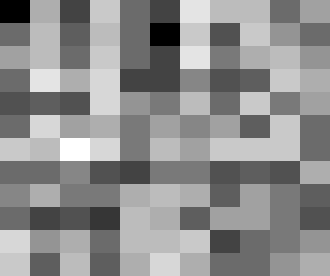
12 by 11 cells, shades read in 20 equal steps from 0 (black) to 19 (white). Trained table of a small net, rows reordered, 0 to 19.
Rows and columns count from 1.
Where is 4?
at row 10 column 4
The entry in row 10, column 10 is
9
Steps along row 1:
up down up down down up down same down up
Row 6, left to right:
8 16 12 13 9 12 10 12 7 15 8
